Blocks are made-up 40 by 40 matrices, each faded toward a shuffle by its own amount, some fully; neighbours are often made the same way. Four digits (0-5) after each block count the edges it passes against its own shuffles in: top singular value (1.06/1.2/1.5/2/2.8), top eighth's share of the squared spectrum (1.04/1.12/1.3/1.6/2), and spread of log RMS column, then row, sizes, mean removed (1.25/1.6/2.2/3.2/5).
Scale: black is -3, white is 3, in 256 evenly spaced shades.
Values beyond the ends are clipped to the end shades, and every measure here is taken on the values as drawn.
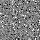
0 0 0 0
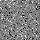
1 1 1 0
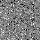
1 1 1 0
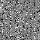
0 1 2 0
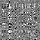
4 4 3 1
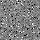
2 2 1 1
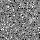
0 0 0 0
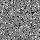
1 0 0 0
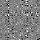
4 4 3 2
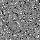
0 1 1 0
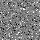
0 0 0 0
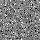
0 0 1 0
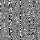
2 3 3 0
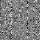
2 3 3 0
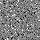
0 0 0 0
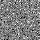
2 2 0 0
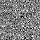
3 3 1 1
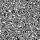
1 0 0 0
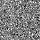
1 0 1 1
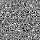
1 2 0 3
